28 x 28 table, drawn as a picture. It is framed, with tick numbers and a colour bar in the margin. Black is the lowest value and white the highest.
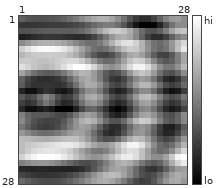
Concentric rings centre on the middle left. No overall slope runs across the table. The grain runs across in streaks.
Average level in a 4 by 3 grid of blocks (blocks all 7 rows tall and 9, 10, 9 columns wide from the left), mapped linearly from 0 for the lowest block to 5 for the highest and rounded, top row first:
3 3 2 | 1 3 3 | 0 1 1 | 4 5 4
